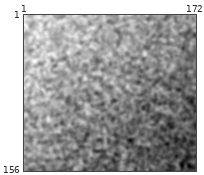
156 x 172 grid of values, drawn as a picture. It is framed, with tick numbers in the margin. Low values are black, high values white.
Lone odd cells: none. Grain: blotchy. Slope: up to the top left. Ninth with the lowest average: bottom right. Histogram: bell-shaped. Mirror symmetry: none. Stripes: none. Ninth with the highest average: top left.
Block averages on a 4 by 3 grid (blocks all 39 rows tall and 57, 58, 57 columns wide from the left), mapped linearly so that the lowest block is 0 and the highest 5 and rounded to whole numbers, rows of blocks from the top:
5 4 3
4 3 2
3 2 1
2 1 0
